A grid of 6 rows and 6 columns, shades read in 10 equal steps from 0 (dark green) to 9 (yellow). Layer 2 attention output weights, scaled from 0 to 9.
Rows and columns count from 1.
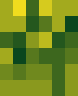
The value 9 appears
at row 1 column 2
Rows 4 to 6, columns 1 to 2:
6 0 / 4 3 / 5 5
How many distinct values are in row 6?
2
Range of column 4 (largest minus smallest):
6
